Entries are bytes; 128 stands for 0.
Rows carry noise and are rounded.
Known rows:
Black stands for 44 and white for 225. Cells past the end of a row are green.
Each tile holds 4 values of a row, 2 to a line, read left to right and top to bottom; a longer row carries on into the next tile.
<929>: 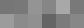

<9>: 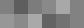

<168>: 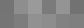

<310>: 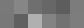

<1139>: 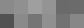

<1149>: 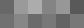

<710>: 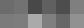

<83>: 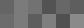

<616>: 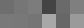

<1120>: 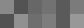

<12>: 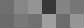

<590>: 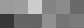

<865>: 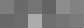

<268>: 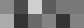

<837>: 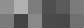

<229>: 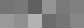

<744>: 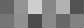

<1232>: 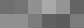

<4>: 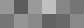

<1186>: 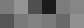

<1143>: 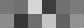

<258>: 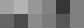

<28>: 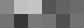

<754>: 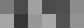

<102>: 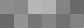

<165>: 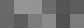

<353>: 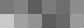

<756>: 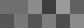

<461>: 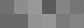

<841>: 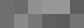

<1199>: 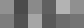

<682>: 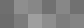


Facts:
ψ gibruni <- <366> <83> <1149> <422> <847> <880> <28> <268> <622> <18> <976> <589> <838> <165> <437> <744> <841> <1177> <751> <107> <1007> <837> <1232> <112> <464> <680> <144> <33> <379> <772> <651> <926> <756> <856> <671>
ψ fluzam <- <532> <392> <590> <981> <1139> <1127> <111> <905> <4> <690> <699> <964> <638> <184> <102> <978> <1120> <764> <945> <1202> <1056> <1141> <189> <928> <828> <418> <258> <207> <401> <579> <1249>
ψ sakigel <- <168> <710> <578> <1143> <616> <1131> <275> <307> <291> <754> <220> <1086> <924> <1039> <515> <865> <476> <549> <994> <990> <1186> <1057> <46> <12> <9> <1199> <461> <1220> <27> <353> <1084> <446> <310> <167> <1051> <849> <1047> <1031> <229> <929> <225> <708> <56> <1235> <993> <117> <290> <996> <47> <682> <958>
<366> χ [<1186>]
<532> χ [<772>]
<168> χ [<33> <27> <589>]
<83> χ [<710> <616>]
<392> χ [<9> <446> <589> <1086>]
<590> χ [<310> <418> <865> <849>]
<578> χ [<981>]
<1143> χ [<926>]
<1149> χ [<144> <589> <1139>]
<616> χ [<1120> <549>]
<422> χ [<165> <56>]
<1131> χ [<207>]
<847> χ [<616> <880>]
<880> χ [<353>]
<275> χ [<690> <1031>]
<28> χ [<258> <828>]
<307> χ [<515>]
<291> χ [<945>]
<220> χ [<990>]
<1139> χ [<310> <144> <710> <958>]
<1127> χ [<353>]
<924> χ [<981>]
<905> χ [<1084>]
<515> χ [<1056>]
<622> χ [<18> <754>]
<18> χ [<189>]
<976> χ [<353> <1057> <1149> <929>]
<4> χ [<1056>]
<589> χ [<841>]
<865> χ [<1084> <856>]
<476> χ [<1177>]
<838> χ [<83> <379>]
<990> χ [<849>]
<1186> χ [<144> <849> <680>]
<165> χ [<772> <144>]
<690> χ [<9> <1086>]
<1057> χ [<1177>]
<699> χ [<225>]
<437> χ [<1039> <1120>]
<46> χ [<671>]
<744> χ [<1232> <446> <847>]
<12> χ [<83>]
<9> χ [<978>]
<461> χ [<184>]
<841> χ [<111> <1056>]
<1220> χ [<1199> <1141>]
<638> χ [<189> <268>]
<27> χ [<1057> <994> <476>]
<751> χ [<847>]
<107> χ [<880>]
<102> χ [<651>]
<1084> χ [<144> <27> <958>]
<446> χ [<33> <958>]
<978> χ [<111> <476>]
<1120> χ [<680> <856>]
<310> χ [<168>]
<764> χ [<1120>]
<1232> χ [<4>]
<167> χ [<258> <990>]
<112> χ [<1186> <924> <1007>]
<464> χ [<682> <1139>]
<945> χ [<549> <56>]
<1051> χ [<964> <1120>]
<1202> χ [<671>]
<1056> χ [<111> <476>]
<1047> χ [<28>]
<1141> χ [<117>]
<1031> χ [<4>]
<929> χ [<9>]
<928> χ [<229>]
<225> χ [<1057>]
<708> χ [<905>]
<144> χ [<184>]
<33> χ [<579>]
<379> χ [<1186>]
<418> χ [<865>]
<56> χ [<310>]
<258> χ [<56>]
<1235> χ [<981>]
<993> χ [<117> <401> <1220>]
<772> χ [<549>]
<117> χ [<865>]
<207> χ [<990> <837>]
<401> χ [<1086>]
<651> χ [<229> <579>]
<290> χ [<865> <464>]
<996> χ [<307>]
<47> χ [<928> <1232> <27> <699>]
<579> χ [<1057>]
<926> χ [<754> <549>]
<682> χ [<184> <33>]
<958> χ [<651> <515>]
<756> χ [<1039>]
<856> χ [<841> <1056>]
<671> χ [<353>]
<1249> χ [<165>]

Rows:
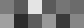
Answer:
<18>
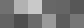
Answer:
<422>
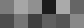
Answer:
<112>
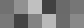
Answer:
<291>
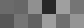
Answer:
<1051>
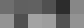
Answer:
<549>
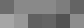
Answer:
<880>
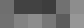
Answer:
<1039>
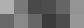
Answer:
<981>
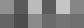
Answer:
<1220>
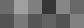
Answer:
<366>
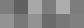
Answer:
<1031>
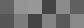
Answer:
<838>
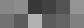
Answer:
<849>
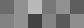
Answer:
<751>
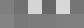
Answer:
<275>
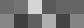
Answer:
<926>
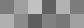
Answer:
<46>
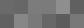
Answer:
<856>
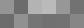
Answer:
<978>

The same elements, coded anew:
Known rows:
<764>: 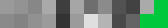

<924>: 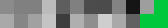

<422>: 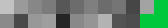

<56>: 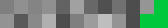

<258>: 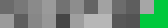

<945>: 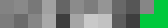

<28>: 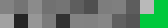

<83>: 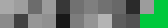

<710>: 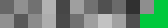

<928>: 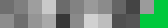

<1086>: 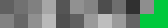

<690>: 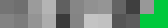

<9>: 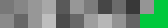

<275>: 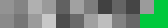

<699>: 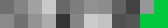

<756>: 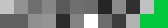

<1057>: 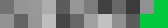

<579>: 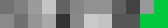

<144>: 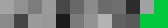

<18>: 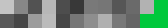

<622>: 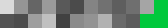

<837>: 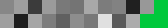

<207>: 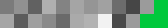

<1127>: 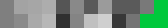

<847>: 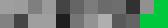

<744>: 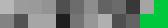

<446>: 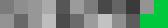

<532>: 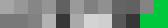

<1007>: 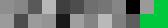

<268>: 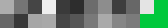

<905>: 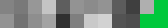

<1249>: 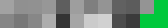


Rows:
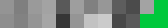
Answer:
<590>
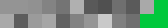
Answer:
<167>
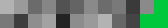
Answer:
<772>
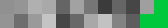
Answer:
<47>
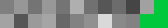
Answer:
<990>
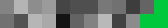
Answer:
<671>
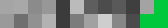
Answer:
<12>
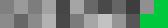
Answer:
<616>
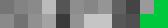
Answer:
<1139>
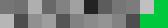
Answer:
<1047>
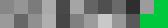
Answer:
<1186>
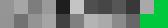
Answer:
<1051>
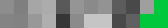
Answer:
<392>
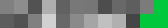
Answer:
<754>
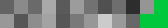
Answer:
<849>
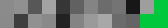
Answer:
<680>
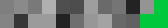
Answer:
<1177>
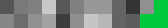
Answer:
<111>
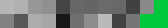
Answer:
<107>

